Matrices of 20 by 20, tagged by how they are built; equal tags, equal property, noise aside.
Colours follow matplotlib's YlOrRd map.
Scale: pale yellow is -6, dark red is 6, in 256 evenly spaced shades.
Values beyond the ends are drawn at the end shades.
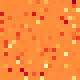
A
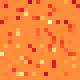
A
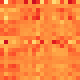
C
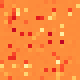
A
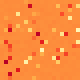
A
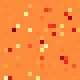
A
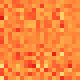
C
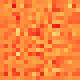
C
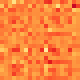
C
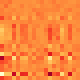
C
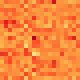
C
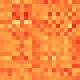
C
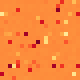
A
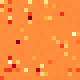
A
